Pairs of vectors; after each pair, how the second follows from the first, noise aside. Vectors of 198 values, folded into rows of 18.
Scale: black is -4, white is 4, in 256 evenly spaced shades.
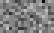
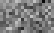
sign-scrambled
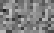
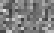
negated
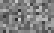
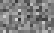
negated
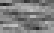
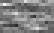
negated
